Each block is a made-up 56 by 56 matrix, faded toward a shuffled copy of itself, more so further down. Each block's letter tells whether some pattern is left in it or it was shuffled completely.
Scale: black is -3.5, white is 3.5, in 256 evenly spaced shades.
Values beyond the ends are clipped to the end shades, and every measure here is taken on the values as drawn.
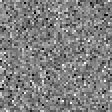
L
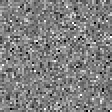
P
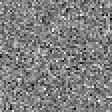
L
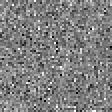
P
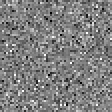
P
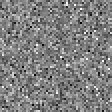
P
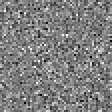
P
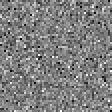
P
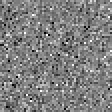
L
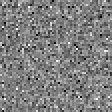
P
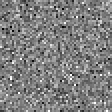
P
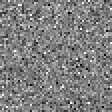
L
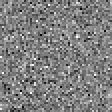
L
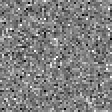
L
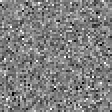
L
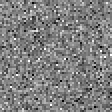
L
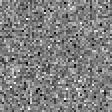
P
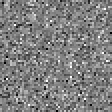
P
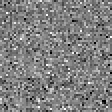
P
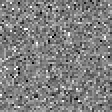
L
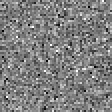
L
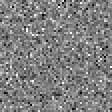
P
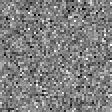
L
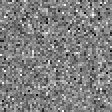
P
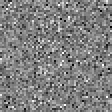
L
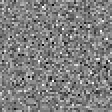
P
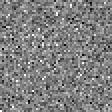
L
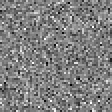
L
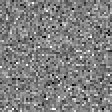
L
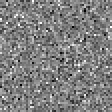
P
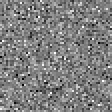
P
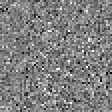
P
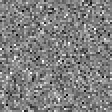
L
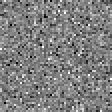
L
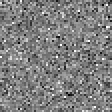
P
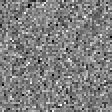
L
